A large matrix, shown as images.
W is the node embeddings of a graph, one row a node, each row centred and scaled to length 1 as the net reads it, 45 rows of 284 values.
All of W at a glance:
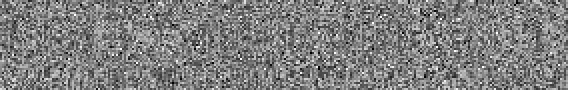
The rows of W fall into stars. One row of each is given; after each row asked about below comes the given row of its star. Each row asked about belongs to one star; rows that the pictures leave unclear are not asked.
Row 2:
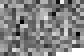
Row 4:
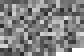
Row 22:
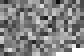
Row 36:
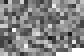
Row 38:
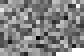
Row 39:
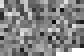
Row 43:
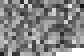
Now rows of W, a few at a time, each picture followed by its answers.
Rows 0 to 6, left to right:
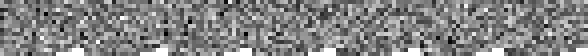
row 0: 39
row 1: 39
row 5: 22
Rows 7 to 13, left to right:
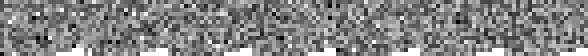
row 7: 38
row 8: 43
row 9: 39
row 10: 36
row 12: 4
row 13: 36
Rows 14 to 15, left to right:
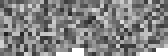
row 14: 4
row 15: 22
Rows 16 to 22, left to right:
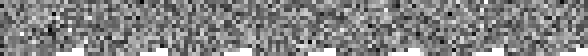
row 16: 22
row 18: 43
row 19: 43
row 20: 22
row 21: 22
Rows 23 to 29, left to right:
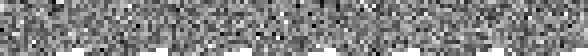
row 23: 2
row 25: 43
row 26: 4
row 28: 39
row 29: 43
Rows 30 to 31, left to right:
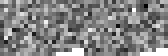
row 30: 38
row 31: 43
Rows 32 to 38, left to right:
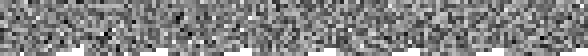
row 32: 39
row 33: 4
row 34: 38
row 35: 2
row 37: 38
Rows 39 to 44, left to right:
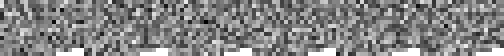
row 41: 2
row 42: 39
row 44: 36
